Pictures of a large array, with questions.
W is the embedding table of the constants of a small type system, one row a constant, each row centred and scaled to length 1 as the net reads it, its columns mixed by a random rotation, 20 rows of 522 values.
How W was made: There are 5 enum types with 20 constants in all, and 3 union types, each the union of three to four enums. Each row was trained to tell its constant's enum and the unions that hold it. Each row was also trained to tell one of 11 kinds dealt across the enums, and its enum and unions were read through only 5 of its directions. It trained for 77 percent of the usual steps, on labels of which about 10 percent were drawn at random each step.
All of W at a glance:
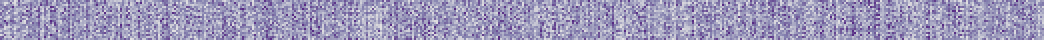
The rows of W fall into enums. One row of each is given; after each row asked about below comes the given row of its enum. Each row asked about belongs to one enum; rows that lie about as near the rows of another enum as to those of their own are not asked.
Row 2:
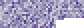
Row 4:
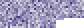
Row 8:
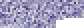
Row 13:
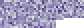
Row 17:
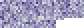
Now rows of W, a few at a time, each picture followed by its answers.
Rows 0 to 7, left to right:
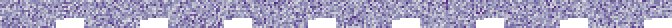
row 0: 2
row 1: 13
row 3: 17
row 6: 2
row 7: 4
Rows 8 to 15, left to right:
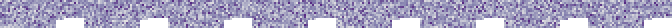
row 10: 17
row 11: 17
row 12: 4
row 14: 13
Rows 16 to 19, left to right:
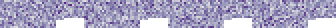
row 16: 13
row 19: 4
